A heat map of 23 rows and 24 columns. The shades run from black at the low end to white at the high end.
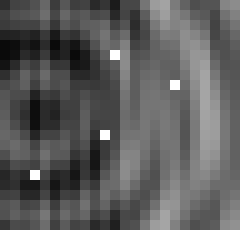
The top left is the ninth with the lowest average. There are four isolated cells, each far higher than the cells round it. Concentric rings centre on the middle left. There is an overall slope up to the right.
